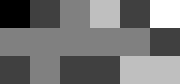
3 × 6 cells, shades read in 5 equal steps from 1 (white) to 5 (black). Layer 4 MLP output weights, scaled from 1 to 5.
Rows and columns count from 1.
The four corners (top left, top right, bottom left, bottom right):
5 1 4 2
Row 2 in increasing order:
3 3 3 3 3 4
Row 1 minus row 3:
1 1 -1 -2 2 -1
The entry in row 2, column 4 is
3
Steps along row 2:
same same same same up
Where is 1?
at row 1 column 6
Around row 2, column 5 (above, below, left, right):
4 2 3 4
